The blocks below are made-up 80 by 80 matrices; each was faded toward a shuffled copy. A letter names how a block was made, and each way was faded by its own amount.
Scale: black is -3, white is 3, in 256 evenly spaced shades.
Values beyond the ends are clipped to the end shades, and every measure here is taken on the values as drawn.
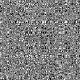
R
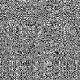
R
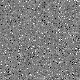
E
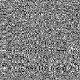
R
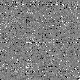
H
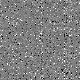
E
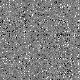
H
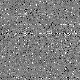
H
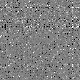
H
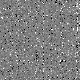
E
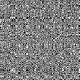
R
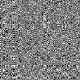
R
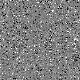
E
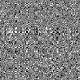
R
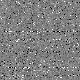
H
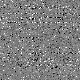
H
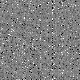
E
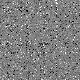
E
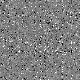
E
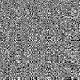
R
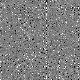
E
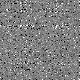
H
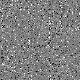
E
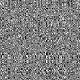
R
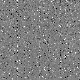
E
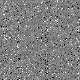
E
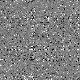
H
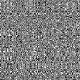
R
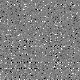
H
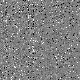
E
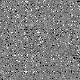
H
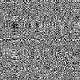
R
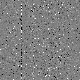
E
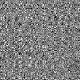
R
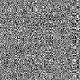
R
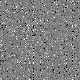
E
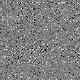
H
